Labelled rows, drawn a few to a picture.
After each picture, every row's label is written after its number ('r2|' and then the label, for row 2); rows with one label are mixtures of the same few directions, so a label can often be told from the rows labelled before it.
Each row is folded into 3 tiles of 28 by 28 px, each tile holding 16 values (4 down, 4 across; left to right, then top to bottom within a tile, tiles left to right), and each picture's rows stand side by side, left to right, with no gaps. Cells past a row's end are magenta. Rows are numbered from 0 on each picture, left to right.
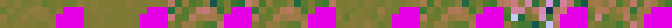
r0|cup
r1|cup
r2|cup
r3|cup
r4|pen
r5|cup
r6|pen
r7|pen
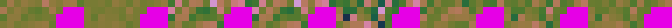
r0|cup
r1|pen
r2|cup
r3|cup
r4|pen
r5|cup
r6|pen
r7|pen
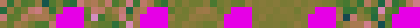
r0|cup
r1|pen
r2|cup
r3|pen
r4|pen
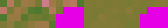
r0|cup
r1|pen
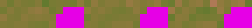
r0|cup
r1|cup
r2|cup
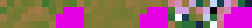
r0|cup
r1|cup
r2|pen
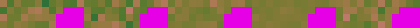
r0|cup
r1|pen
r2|cup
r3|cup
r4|pen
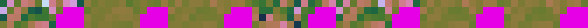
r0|cup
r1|cup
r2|cup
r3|pen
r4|cup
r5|cup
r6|cup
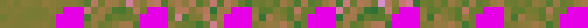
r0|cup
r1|cup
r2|pen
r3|pen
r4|cup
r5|pen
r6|pen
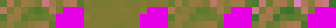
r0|cup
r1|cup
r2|cup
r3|cup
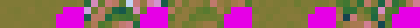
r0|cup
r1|cup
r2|cup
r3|cup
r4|pen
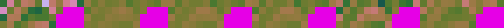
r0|cup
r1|cup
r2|cup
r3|cup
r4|cup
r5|cup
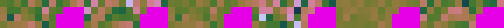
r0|pen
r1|cup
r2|pen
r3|pen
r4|pen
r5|cup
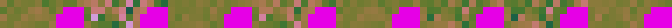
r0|cup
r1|pen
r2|pen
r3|pen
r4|cup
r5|pen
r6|pen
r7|pen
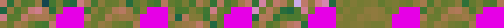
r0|cup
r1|cup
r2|pen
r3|cup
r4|cup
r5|cup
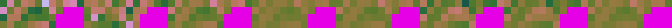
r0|cup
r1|pen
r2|cup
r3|cup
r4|cup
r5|cup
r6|cup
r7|cup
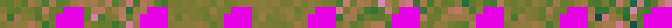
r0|pen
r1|pen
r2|pen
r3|pen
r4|cup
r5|cup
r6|pen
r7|pen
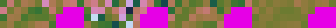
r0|cup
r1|pen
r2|cup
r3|cup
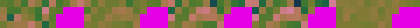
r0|pen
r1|cup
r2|cup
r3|cup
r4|pen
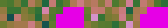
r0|pen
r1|pen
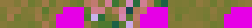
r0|pen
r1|pen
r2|pen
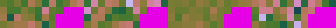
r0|pen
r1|cup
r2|pen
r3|pen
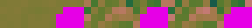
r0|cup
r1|cup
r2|cup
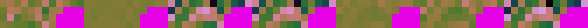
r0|pen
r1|pen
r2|cup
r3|cup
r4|cup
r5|cup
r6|cup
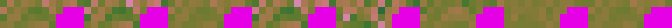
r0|cup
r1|cup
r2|cup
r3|cup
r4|pen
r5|cup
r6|pen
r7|cup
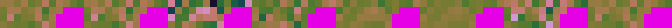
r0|pen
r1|pen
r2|cup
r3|pen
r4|cup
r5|cup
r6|pen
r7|pen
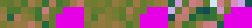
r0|pen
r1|pen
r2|cup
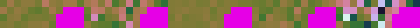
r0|cup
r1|pen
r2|pen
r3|pen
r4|pen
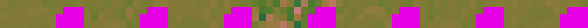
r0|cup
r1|pen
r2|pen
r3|pen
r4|cup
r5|pen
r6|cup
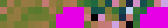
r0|cup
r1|pen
